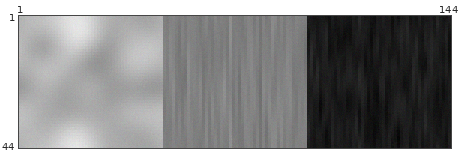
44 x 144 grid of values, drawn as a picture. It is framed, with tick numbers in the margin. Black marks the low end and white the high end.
It is made of 1 by 3 panels. Panel 1,1: high, smooth. Panel 1,2: middling, streaked downward, faint in contrast. Panel 1,3: very low, streaked downward, faint in contrast.
